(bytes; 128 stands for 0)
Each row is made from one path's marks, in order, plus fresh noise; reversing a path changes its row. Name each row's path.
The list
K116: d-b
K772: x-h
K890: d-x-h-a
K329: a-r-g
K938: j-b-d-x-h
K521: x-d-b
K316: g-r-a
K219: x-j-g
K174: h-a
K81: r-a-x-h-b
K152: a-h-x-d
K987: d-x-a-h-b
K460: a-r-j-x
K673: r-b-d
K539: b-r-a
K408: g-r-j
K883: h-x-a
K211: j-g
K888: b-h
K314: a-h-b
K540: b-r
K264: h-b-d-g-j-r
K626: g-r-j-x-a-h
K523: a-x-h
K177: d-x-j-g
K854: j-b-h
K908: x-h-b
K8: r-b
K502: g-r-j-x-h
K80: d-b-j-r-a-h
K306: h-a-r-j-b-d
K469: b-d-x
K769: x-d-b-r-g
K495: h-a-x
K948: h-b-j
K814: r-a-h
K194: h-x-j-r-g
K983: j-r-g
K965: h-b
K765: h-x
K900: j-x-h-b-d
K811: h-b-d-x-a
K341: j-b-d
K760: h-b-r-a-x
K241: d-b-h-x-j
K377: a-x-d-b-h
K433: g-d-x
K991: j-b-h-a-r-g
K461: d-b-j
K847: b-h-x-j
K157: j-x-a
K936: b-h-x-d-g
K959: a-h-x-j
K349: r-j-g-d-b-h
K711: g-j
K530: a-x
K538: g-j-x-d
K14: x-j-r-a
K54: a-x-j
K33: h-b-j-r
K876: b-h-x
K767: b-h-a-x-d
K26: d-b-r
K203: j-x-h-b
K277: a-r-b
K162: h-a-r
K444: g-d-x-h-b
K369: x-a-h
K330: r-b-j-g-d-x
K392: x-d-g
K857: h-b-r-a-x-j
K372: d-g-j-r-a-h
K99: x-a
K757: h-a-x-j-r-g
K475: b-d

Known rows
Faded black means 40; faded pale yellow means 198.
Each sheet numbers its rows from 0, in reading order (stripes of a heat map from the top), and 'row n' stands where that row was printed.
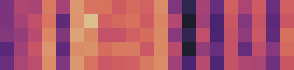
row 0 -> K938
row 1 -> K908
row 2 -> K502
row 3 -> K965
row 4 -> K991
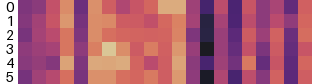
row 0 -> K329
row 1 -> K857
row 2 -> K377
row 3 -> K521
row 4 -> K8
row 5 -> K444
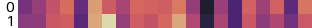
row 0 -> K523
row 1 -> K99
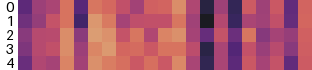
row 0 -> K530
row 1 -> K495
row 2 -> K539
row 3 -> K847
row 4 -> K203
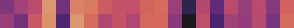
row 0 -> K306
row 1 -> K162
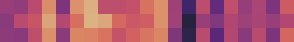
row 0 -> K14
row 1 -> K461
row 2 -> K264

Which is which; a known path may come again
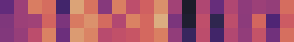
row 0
K174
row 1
K433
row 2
K626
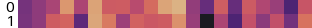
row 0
K983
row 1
K883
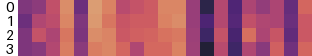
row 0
K757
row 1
K991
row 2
K876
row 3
K538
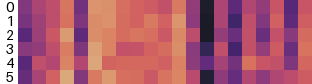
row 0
K987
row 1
K444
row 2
K965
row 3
K502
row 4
K854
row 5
K948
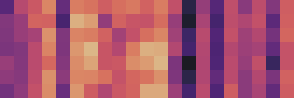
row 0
K314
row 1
K369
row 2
K460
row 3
K219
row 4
K392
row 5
K264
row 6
K329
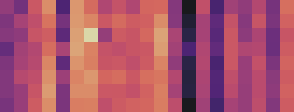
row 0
K162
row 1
K811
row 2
K99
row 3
K157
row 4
K760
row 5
K847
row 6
K857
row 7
K959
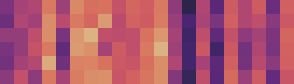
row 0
K900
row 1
K341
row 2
K14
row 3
K316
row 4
K277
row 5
K469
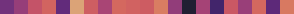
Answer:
K523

